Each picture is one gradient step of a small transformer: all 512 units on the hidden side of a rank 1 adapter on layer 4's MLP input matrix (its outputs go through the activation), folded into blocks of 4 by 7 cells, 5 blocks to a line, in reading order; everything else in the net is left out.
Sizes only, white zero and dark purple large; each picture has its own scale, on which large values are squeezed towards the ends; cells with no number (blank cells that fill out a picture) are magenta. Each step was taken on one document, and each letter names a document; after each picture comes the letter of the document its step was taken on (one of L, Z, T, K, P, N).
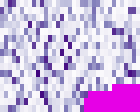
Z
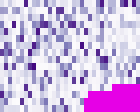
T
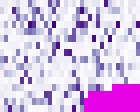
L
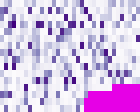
T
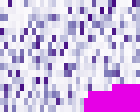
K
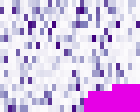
L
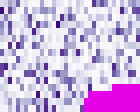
K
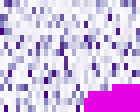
Z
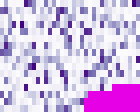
T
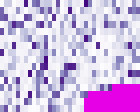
Z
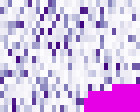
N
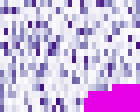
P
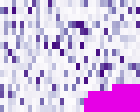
P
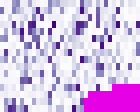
L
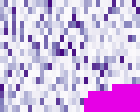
P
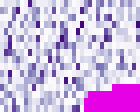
L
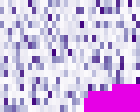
N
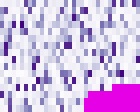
T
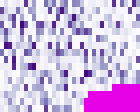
T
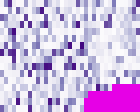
Z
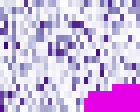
P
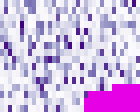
T
